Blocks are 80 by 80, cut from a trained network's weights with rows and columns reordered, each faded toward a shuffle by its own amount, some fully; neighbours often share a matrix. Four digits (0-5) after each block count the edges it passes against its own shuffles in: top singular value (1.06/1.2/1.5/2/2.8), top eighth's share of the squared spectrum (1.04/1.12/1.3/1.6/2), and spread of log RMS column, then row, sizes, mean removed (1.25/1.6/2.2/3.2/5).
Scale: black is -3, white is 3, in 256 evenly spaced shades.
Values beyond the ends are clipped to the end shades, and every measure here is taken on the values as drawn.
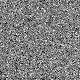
0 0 0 0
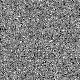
1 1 0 0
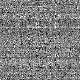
3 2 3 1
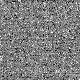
1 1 0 0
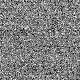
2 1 0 0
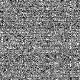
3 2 2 0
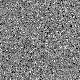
0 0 0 0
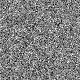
0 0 0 0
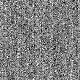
2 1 0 1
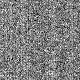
2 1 0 0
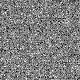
1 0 0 0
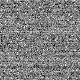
2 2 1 0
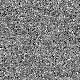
0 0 0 0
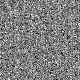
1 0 0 0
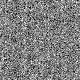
1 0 0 0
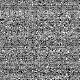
3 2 2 1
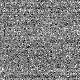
2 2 1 0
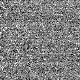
2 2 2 0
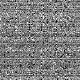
3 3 3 1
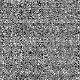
2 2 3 0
